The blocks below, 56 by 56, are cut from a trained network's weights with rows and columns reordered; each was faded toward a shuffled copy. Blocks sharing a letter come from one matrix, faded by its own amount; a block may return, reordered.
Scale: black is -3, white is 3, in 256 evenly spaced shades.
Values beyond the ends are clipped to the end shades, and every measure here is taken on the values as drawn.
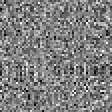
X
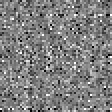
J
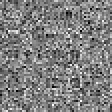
X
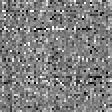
J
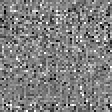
J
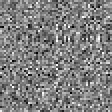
X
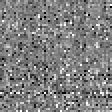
J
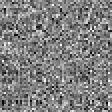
X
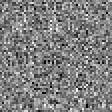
X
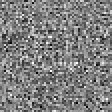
X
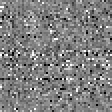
J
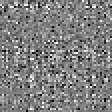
J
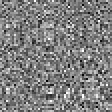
X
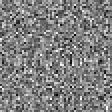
X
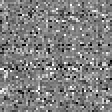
J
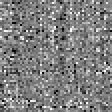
J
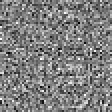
X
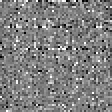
J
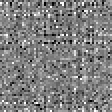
J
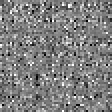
J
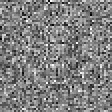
X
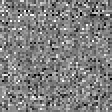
J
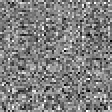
X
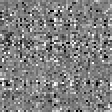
J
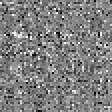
J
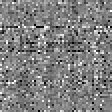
J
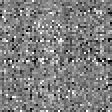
J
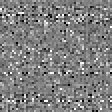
J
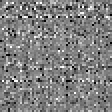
J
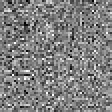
X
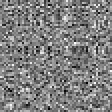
X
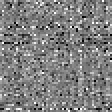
J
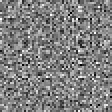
X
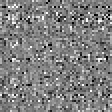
J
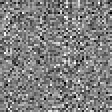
X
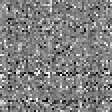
J
